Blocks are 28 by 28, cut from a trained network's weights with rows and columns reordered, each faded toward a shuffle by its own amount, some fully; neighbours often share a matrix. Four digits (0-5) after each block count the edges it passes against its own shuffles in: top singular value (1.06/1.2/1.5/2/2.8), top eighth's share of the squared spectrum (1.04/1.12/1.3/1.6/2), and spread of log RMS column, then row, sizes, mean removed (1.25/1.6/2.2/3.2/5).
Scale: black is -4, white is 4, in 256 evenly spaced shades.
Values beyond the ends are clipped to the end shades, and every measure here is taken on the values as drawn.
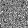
0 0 0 0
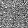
0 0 0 0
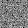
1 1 0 0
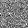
1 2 0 0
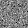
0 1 0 0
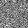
0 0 0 0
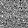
1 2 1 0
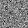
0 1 0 0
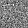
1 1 0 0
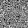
1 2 1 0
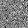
0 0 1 0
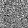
2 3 1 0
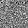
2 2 0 1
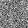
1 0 0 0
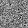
1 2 1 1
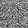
1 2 0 1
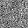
2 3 1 0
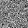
2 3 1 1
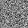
1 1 0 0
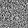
1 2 0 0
